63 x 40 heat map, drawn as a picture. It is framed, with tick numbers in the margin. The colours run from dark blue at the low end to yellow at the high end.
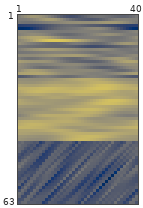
The table splits into 3 rows of 1 panel. Panel 1,1: middling, streaked across, strong in contrast. Panel 2,1: high, streaked across. Panel 3,1: low, slanting up to the right.
